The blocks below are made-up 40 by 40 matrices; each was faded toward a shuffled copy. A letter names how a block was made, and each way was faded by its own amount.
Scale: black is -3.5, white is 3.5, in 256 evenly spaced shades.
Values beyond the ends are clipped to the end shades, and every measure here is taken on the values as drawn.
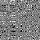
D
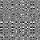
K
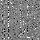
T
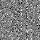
T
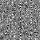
T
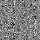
T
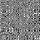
D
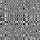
K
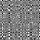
K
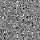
T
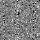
T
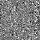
T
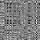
K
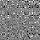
D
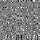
D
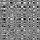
K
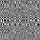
K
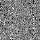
T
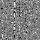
T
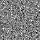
T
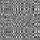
K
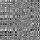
K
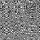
D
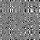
K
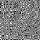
D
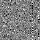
T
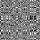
K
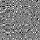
D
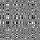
K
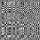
K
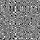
D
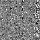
T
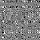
D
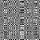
K
